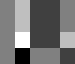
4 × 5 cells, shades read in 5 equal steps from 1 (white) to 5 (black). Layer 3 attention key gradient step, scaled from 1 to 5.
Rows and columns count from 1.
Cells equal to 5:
1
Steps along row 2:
down up same down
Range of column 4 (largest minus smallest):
1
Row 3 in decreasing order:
4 4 3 2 1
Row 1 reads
3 2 4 4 3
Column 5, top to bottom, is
3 3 2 4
